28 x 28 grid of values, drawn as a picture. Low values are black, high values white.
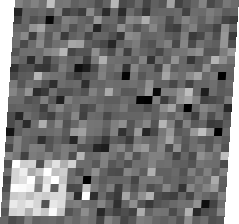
The ninth with the highest average is the bottom left. In the bottom left lies a patch that is higher than the rest. On average the colour sits 40% of the way up the scale. There are no regular stripes. The bottom left is the roughest part.
